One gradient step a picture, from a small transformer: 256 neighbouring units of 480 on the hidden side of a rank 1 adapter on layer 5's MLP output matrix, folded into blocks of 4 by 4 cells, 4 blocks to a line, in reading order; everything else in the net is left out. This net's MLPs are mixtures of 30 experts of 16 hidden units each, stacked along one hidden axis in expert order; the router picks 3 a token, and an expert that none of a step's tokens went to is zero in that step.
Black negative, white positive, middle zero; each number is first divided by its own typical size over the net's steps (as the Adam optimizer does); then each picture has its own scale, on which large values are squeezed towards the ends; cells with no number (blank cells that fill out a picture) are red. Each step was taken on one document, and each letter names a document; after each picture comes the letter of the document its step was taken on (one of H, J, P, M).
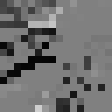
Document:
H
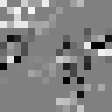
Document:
H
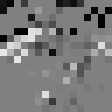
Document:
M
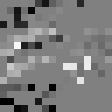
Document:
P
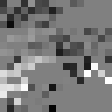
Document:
P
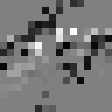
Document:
M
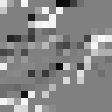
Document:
P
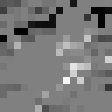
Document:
M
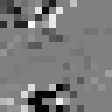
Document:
H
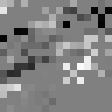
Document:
M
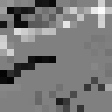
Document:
H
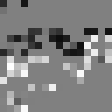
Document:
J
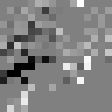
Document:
P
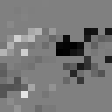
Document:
M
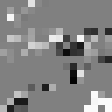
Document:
J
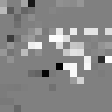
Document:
J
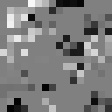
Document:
J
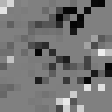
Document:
H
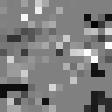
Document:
J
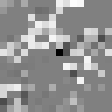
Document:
M
